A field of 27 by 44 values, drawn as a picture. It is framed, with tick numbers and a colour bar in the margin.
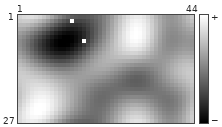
On average the colour sits 60% of the way up the scale. The ninth with the lowest average is the top left. Two lone cells stand out, each far higher than its neighbours. The ninth with the highest average is the bottom left.
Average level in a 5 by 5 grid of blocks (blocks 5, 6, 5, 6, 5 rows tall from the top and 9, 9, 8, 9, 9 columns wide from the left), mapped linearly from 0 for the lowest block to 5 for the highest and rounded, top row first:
31353 / 10343 / 32323 / 53223 / 53243
